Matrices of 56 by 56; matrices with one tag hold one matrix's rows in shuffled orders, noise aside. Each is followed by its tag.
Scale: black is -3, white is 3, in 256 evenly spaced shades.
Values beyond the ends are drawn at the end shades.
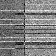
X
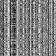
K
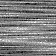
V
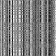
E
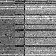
X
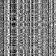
K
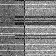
X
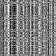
K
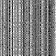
E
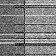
X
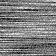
V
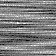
V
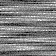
V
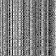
E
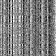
E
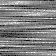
V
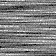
V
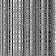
E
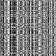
K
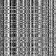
K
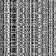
K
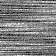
V
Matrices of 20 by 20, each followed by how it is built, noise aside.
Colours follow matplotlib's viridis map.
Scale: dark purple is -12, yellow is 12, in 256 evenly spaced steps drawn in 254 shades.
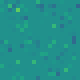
sparse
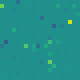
sparse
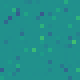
sparse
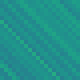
Toeplitz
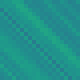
Toeplitz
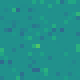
sparse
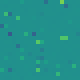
sparse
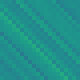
Toeplitz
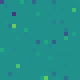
sparse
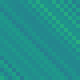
Toeplitz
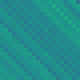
Toeplitz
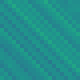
Toeplitz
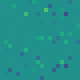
sparse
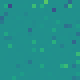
sparse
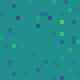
sparse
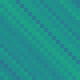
Toeplitz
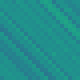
Toeplitz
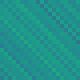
Toeplitz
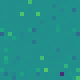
sparse
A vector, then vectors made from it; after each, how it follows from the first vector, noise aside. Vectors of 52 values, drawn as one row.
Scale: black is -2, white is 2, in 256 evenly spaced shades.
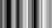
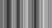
shrunk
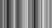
shrunk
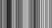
shrunk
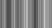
shrunk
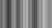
shrunk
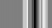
partly zeroed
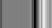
partly zeroed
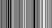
partly zeroed
